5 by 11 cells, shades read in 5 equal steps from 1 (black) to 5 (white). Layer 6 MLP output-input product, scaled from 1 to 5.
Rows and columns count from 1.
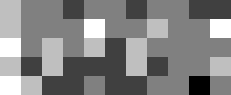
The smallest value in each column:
4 2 2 2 2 2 2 2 3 1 2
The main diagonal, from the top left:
4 3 4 2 3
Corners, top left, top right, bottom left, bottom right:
4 2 5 3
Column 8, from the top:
3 4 3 2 3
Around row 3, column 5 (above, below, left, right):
5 2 3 2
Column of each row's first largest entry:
1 5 1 1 1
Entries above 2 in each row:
7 11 10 6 6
